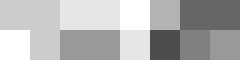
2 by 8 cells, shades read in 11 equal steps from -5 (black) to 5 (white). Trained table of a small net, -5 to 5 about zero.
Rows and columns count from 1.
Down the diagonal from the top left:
3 3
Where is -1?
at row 1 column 7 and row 1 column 8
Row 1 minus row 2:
-2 0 3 3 1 4 -1 -2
